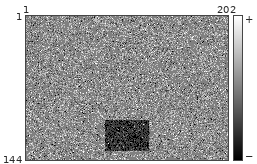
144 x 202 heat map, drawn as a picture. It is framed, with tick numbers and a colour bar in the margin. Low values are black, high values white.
Neither half mirrors the other. No regular stripes run through it. The bottom middle is the ninth with the lowest average. No overall slope runs across the table. In the bottom middle lies a patch that is lower than the rest.
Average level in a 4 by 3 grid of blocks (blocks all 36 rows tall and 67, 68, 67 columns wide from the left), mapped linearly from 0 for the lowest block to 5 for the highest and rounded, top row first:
555 | 555 | 545 | 505
